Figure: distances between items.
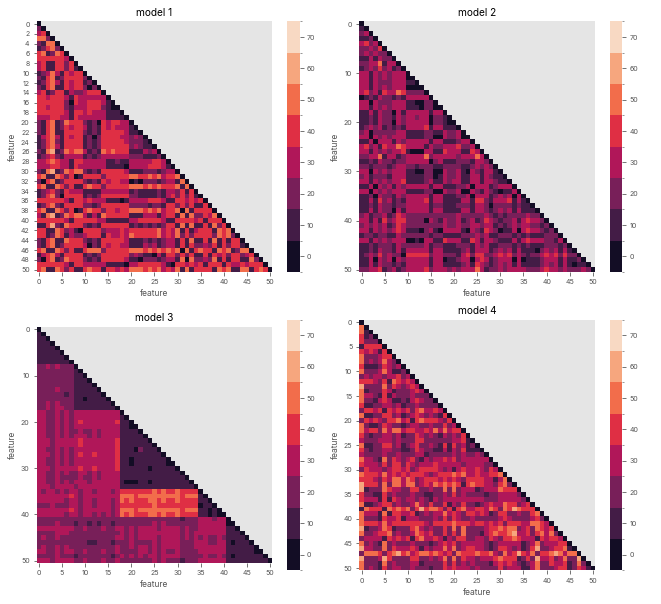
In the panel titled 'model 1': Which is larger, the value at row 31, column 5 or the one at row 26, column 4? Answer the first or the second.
the first
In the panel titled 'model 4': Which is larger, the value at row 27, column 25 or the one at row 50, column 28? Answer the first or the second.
the first
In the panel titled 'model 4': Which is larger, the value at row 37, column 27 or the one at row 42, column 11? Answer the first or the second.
the second
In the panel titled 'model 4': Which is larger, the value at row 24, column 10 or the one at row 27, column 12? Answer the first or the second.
the second
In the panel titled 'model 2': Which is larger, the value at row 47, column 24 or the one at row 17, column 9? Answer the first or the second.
the second
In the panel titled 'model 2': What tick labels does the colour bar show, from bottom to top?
0, 10, 20, 30, 40, 50, 60, 70
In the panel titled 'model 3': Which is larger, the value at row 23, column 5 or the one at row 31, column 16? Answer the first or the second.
the second
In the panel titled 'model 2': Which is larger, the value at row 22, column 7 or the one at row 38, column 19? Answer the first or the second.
the first
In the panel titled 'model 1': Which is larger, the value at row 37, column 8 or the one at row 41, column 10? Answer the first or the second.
the first
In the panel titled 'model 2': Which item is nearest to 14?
40
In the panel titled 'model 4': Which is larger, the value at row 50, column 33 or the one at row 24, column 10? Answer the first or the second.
the first
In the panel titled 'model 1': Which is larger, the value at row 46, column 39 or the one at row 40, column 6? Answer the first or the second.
the first
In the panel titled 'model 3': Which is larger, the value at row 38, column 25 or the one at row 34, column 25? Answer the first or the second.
the first
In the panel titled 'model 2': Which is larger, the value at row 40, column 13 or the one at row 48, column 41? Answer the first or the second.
the second
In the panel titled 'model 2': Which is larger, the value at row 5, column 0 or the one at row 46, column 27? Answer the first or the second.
the second
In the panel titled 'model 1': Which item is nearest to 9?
42
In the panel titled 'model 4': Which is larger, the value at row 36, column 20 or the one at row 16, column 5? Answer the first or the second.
the second
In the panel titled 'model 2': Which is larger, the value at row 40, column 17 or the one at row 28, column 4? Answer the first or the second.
the second
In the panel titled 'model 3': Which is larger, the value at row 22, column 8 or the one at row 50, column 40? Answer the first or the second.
the second
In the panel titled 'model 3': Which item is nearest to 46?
42
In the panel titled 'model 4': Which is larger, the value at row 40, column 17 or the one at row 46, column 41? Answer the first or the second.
the second
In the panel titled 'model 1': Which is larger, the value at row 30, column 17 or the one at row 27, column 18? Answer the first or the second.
the first
